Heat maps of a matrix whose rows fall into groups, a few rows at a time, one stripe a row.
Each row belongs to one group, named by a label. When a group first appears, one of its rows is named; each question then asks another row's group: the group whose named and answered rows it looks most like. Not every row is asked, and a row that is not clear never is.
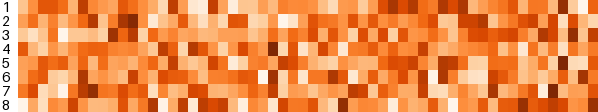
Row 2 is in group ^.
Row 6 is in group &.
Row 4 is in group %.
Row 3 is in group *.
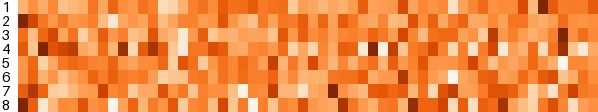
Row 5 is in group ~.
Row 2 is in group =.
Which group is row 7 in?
&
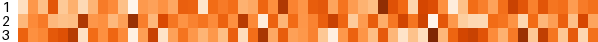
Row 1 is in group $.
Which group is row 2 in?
&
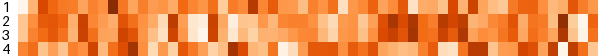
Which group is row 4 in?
^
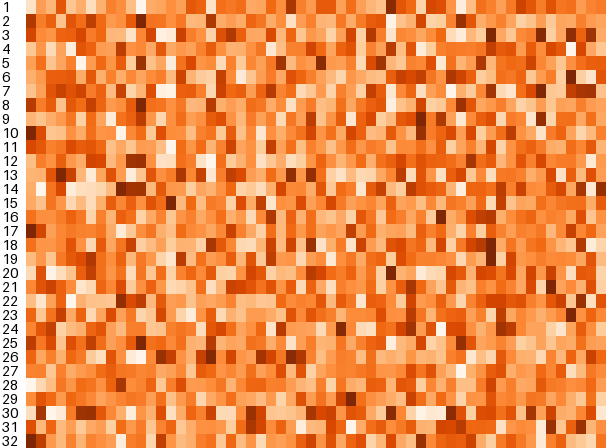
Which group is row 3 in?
=
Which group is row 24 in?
&
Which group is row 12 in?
^
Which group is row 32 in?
=
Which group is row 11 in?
=
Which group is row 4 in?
*
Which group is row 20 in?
*
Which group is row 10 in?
=
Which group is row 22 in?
*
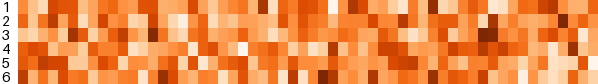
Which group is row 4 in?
&
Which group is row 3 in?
*
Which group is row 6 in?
%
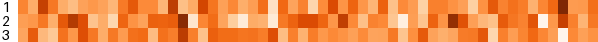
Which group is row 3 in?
~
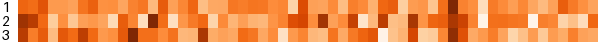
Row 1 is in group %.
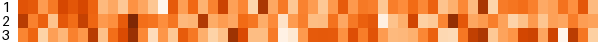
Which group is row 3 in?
^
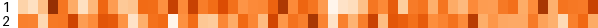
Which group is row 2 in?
~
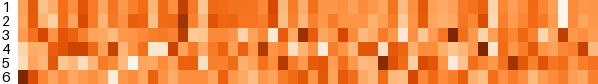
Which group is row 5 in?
$
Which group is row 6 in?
=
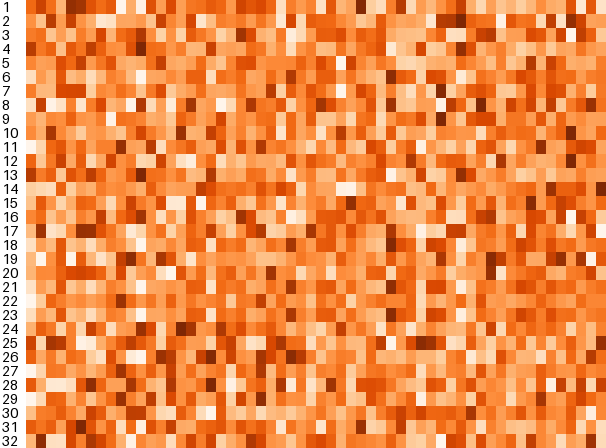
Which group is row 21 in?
$
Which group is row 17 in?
*
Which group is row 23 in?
$
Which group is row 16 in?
^
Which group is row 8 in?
*
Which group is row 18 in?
$
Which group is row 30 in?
^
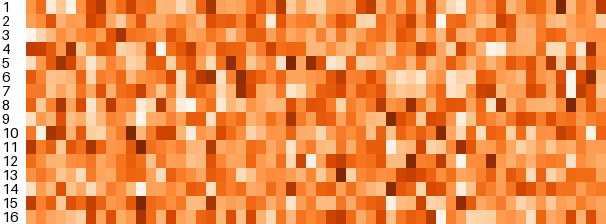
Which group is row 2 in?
&
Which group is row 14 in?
$
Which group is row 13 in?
&
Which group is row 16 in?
&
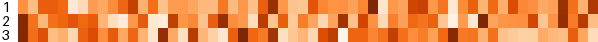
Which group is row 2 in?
=
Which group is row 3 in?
%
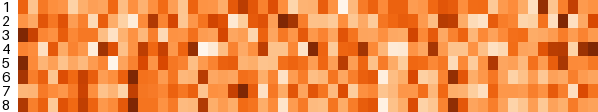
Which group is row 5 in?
=
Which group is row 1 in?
%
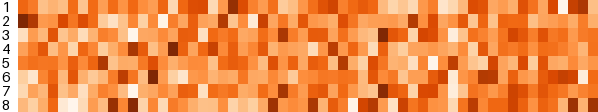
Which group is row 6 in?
*
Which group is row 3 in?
$
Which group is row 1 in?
^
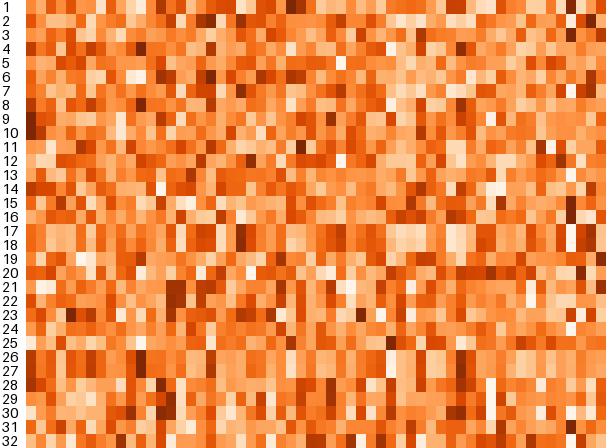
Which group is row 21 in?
%
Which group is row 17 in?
^
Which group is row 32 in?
*
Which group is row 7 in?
^
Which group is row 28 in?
=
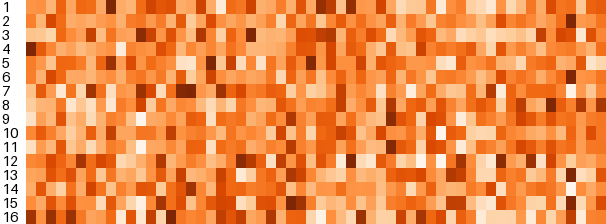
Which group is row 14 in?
~
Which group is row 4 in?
=
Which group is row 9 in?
$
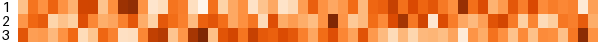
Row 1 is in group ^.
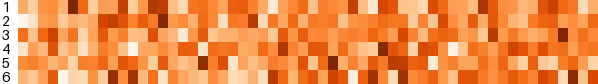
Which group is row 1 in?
*
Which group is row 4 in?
$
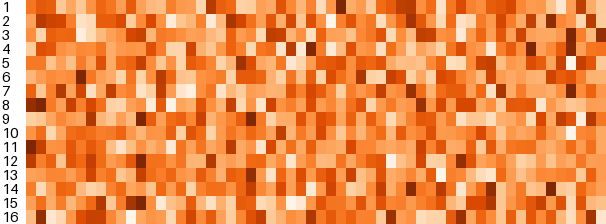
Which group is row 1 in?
&
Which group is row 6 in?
*
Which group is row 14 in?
%
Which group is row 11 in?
=
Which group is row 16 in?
*
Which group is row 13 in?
&
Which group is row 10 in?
~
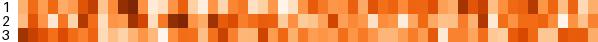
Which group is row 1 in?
^
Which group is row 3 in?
=
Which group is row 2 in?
~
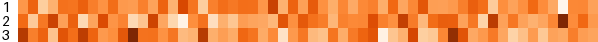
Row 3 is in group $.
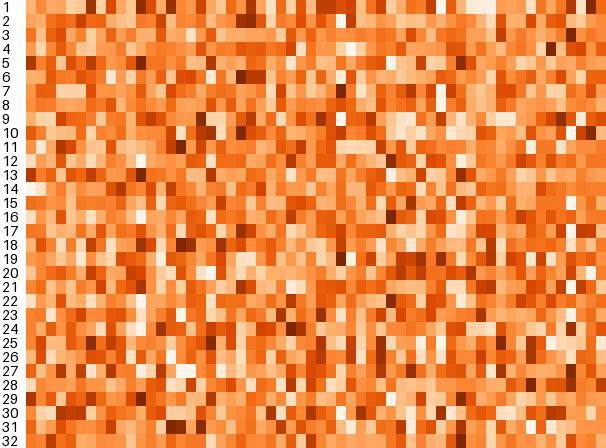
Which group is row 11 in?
%
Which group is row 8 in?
&
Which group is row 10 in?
^
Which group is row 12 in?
$
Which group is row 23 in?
~
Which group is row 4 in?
%
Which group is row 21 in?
^
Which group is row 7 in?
&
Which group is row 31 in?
%
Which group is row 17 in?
^
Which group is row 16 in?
$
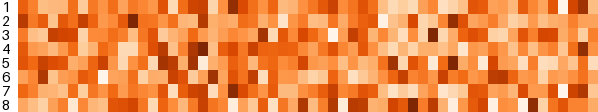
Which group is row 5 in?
%
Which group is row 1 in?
^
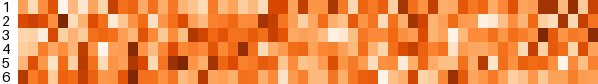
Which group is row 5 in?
~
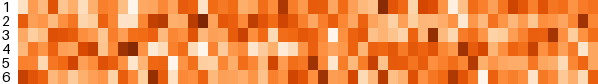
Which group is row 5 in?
~
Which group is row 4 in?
^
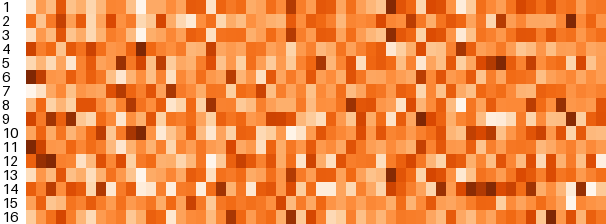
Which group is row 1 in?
$
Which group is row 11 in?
=
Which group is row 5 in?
*
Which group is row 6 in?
=
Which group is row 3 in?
$
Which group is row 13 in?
$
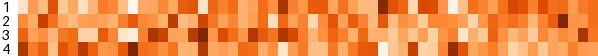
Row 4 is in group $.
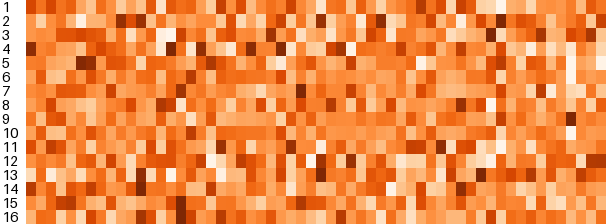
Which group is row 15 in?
%
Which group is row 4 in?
%
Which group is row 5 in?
*
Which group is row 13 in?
*
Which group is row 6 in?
~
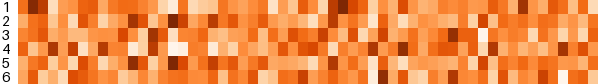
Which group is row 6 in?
*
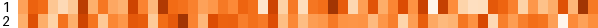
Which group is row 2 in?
~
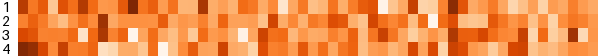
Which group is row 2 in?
&
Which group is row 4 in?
=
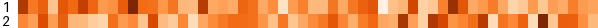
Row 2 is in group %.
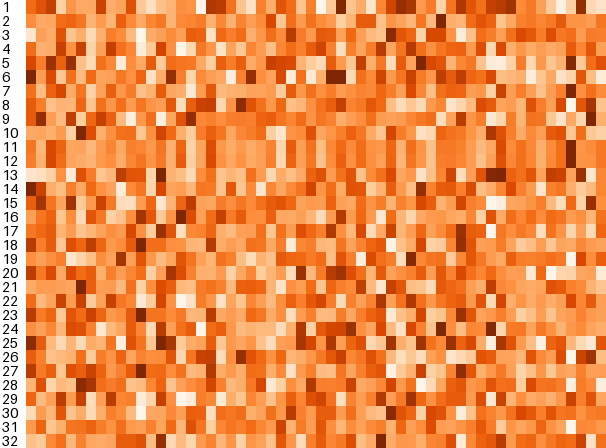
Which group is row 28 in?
*
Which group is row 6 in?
%
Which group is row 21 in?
*
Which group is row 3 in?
$
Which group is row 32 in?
*
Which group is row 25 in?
=
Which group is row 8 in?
^
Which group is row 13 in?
*
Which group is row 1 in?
&
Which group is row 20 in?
%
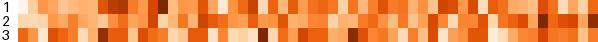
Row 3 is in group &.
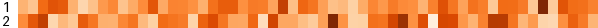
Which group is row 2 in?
&
